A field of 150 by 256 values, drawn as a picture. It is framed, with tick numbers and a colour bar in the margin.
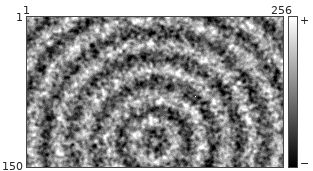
Grain: blotchy. Seam: none. Odd rows or columns: none. Rings: centred on the bottom middle. Lone odd cells: 1, higher than its neighbours.
